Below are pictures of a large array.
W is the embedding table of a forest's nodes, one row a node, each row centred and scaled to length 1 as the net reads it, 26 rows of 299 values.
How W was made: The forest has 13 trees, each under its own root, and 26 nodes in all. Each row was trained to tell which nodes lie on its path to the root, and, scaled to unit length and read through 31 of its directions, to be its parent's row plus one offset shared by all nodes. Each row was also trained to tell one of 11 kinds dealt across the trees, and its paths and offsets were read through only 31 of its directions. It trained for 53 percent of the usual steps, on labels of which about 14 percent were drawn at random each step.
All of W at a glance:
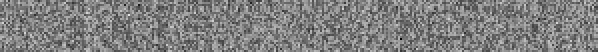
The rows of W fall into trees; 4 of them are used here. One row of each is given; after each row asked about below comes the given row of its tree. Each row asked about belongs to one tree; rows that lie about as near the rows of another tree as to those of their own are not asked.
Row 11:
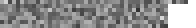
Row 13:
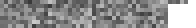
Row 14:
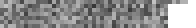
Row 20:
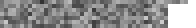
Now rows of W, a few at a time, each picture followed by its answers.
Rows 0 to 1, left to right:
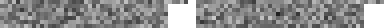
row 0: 11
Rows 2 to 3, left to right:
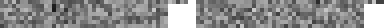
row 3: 11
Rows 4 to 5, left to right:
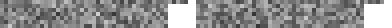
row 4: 11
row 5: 20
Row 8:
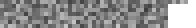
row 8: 13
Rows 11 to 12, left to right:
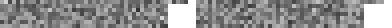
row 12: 14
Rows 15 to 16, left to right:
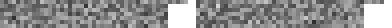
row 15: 13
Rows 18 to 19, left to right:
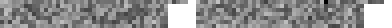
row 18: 14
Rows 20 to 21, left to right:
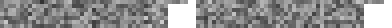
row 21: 20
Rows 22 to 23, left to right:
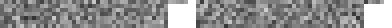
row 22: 14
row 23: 14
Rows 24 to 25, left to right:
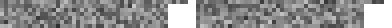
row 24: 11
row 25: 13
